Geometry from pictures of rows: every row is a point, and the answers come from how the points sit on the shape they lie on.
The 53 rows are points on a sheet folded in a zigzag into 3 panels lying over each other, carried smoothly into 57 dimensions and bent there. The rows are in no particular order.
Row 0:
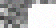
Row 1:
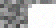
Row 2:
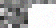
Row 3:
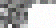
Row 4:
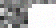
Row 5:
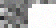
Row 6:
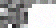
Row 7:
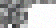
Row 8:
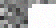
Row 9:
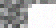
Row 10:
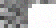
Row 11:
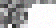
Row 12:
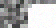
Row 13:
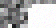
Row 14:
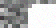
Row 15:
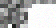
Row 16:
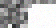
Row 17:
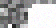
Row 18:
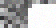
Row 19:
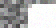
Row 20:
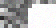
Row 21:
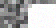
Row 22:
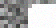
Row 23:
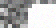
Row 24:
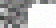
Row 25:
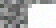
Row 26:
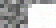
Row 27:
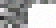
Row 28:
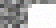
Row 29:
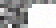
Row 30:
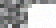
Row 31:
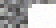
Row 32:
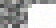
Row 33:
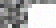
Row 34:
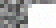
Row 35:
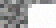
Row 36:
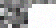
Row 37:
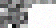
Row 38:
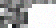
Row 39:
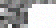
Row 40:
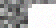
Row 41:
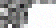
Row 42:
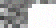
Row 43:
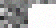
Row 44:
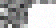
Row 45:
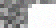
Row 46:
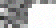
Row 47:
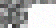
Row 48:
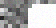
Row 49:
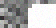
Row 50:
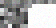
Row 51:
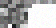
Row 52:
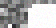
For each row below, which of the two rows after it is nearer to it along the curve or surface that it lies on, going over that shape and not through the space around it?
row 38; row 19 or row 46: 46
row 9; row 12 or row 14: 12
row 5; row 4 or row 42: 4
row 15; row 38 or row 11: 11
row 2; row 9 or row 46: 46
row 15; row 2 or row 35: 35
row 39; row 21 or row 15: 15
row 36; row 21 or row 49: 49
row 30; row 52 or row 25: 25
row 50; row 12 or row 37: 37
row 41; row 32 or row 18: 18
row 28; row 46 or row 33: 33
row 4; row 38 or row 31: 38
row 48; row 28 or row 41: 41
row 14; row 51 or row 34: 51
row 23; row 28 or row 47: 47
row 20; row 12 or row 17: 17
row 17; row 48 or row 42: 42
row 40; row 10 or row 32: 10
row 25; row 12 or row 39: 12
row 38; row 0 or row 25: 0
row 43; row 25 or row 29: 29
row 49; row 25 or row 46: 46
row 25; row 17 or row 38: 17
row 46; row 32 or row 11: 11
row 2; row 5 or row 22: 5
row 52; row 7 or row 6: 7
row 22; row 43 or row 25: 43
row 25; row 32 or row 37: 32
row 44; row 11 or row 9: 11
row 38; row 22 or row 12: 22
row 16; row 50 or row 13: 13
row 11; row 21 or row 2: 21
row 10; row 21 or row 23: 23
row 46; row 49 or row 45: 49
